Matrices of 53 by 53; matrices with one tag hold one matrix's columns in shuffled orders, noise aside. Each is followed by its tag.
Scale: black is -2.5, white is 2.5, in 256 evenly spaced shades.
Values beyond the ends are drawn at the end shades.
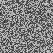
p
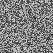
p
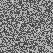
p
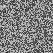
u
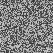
u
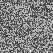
u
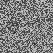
p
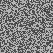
p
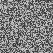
u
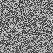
p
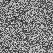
p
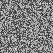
u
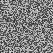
p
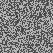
u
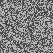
u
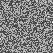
p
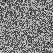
u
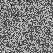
u
